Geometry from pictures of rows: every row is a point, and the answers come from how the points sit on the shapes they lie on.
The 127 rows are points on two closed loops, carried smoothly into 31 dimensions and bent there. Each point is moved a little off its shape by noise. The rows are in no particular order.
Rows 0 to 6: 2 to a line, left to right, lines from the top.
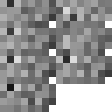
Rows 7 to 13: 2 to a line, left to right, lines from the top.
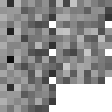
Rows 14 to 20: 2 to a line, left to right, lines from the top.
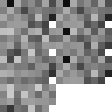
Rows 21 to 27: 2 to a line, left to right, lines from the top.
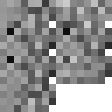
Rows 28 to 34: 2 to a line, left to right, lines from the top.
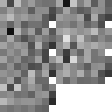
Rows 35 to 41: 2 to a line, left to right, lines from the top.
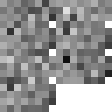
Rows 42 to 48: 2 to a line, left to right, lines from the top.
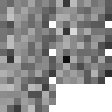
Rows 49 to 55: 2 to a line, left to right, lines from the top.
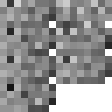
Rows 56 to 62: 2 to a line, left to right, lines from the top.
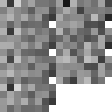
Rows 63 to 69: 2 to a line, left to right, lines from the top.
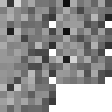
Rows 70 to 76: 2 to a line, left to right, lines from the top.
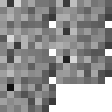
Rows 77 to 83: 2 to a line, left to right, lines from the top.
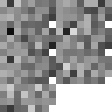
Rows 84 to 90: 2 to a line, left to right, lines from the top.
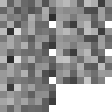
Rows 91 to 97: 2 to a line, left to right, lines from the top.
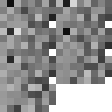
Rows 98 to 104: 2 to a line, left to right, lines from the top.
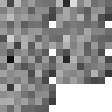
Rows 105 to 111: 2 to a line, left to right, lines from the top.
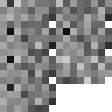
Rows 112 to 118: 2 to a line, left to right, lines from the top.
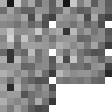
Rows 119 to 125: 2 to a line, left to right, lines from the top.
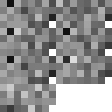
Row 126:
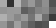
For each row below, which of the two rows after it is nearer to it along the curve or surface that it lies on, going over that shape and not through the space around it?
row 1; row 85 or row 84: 85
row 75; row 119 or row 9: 119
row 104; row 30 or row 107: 107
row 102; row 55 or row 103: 55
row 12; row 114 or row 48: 114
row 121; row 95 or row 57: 57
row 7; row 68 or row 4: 4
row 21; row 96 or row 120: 96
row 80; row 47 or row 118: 47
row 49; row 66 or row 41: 41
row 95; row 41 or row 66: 41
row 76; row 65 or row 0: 65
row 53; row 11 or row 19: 19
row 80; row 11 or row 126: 11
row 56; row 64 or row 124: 124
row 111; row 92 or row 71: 71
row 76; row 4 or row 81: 4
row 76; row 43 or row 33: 33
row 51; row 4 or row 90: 90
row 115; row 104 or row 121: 104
